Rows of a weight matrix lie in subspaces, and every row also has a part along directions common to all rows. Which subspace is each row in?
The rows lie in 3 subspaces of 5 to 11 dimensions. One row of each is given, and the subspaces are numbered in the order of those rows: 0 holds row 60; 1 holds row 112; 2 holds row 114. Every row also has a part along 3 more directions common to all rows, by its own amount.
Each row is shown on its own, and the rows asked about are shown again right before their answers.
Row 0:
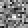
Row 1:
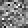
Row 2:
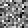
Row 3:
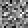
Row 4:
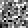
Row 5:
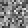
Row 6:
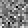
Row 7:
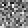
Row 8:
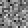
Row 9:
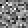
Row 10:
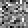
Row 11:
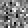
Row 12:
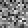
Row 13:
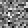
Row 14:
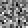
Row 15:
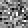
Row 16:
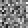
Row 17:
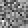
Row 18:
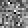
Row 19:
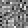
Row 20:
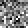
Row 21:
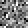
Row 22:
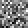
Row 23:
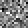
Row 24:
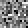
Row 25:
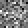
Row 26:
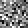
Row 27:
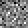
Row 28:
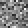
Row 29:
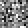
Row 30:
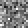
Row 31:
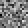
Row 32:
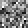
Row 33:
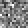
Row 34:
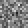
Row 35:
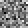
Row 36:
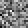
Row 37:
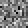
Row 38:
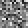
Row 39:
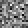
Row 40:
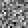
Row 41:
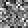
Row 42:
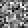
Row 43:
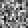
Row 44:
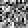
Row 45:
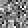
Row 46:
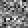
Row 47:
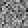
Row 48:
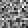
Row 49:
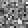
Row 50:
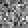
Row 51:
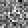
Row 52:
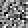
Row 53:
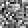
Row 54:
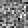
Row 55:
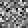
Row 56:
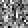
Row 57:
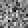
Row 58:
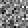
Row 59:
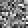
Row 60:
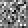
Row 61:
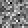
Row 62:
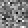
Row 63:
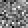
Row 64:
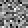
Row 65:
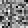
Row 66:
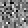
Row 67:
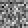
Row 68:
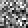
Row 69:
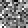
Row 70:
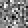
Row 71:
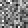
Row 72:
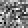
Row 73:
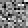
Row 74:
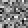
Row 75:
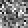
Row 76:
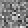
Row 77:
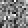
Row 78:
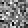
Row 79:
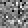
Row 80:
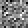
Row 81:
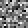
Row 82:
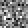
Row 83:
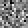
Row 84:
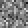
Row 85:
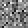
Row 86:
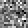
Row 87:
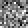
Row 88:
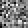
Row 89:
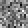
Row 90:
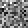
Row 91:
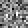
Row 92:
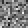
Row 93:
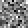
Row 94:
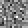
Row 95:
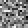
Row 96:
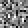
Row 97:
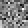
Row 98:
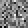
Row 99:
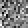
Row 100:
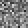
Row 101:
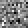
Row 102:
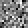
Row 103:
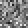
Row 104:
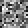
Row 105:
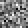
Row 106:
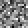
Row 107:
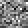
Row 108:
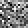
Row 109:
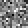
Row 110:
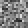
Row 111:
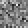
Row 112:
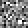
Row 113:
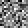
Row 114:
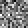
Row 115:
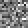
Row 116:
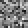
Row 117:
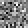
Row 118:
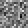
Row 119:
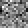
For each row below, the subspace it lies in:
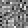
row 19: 1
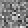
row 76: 0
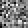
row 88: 1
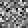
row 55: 1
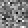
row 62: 0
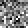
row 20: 0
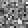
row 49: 1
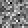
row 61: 0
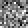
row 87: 1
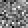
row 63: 2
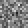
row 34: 2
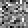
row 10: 1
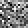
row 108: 2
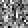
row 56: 2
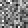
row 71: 2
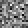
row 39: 0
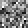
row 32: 1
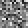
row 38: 0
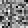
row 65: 0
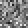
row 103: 0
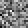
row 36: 2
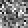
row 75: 0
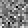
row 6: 0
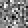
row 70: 0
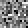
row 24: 0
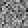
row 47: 1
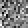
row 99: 1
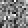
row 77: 0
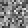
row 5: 0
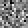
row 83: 2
